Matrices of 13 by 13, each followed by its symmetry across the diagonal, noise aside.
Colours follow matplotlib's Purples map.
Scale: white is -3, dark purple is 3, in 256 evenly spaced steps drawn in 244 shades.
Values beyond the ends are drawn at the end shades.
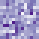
antisymmetric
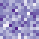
neither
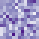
antisymmetric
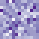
antisymmetric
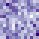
neither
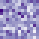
neither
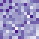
symmetric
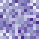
symmetric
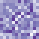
symmetric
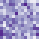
antisymmetric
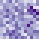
neither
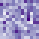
neither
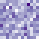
neither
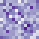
symmetric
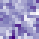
antisymmetric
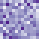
antisymmetric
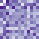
symmetric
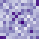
symmetric
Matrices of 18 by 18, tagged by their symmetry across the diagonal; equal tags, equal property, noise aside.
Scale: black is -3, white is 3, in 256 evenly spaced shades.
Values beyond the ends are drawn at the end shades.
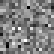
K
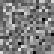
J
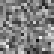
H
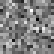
K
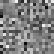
H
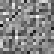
J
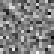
H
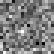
K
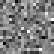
K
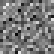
J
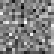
H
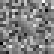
H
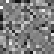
J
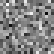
K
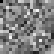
J
